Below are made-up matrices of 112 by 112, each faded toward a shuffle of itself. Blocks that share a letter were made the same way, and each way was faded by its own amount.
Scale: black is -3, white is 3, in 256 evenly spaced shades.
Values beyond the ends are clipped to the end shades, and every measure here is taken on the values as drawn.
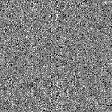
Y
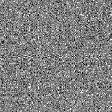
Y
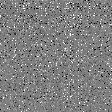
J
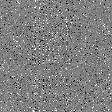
J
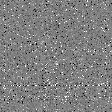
J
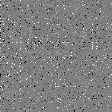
J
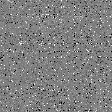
J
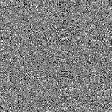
Y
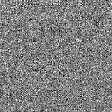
Y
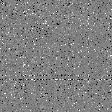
J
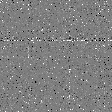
J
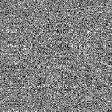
Y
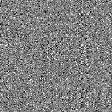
Y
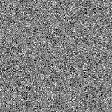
Y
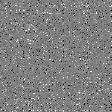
J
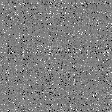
J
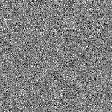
Y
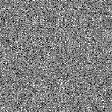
Y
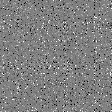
J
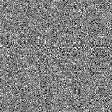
Y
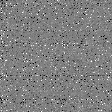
J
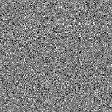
Y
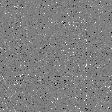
J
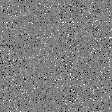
J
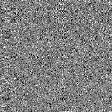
Y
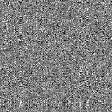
Y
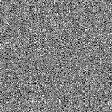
Y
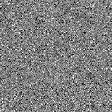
Y
